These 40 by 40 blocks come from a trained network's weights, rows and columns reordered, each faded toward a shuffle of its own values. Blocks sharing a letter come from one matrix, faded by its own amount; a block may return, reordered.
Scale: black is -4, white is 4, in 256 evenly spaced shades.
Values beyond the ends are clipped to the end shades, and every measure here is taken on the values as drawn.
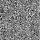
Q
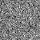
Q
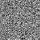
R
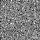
Q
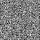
Q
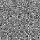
R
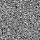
R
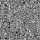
R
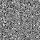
Q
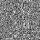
R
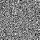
R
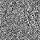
R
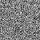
R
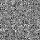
R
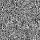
R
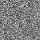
R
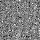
Q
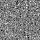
Q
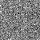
Q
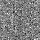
Q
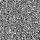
Q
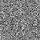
R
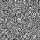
R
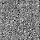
Q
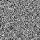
R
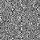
R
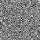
R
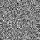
R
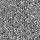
Q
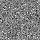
Q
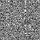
R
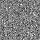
Q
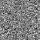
R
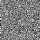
R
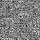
R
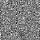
R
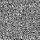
R
